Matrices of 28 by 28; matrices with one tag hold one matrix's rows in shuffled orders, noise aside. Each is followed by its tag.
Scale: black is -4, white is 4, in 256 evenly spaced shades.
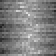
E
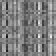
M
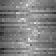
E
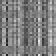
M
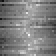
E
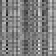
M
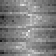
E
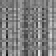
M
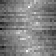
E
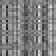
M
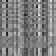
M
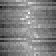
E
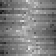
E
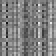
M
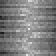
E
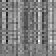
M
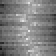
E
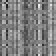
M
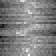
E
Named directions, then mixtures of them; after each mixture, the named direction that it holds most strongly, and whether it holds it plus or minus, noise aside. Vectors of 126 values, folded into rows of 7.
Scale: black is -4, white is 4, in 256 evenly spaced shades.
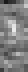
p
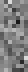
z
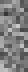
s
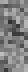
s, minus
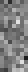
z, minus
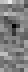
p, minus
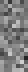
z, minus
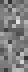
z, minus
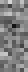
s, minus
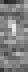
p, plus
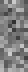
s, plus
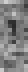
p, minus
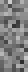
z, plus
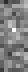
p, plus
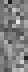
z, minus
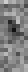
p, minus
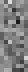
z, plus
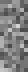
s, plus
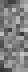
s, minus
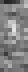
p, plus
